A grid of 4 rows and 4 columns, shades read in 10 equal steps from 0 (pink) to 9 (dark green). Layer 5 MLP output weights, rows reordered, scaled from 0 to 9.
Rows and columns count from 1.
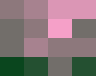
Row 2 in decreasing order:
5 5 4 0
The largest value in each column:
9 8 5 8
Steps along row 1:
down down same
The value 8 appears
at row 4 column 2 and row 4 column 4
